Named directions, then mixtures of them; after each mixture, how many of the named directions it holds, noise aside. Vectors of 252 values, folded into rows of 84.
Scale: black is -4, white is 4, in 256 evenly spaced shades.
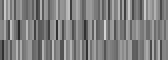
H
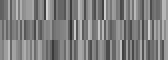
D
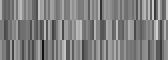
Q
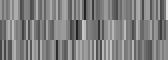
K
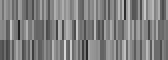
three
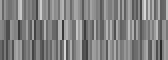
two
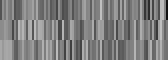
three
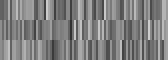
one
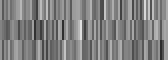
three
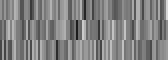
one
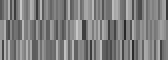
three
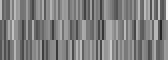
two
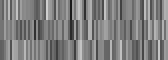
three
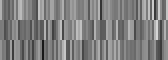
one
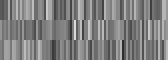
one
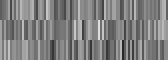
two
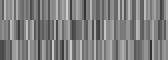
two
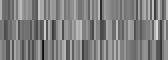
one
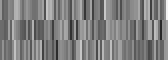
three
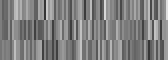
three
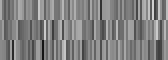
one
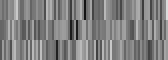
two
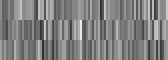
two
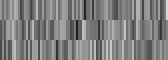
one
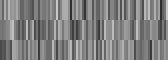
two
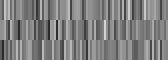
one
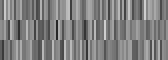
one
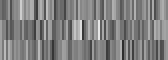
three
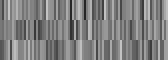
three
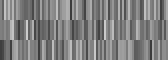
two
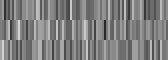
one
